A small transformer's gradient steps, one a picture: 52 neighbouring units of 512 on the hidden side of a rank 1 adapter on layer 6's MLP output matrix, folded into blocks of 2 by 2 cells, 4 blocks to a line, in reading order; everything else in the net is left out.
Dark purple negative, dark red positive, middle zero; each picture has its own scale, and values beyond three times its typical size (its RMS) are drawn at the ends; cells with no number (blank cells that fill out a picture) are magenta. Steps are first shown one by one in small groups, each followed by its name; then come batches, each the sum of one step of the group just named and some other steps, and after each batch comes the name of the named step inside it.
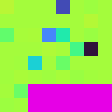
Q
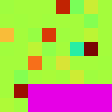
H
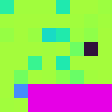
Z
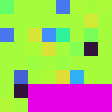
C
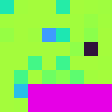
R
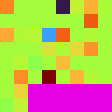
Q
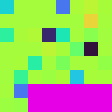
Q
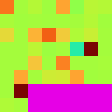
H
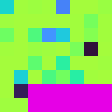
R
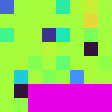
R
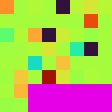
Q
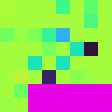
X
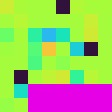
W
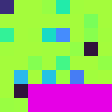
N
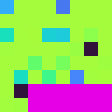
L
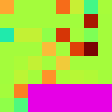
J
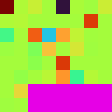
W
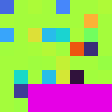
L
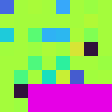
L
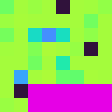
W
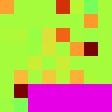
J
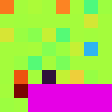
X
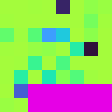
X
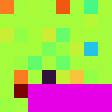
X
